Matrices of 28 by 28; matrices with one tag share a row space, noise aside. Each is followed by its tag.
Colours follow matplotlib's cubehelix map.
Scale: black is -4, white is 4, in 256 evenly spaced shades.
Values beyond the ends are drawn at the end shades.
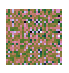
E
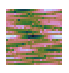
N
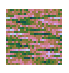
N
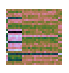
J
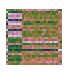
J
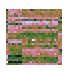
J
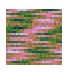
N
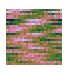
N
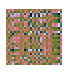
E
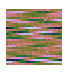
N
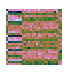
J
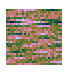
N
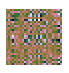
E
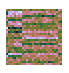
J
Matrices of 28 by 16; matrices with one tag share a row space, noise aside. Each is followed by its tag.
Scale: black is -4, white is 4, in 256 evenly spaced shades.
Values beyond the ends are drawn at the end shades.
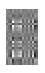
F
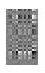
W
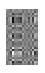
F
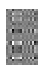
F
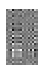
F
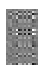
W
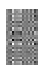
F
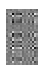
F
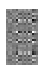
W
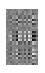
W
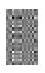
F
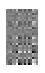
W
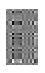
F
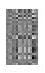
W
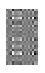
F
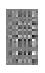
W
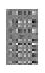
W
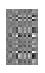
W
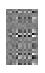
W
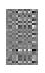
W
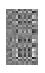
W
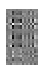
F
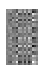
W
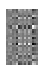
W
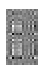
F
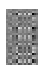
W
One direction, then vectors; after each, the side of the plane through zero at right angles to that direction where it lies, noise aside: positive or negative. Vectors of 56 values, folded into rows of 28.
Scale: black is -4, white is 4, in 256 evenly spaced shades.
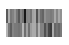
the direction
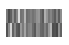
negative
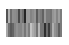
positive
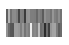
positive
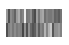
negative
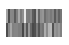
negative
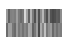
negative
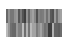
positive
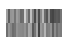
negative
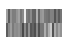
negative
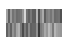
negative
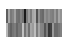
positive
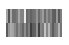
negative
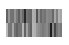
positive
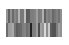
negative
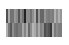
positive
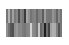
positive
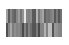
negative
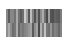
negative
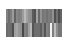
negative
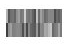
negative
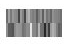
positive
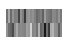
positive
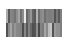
negative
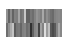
negative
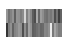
negative
